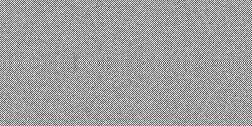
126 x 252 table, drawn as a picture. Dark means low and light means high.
The field is checkered. On average the colour sits 60% of the way up the scale. There is no overall slope. The top and bottom halves mirror each other. The histogram has two humps. No seam splits the table.
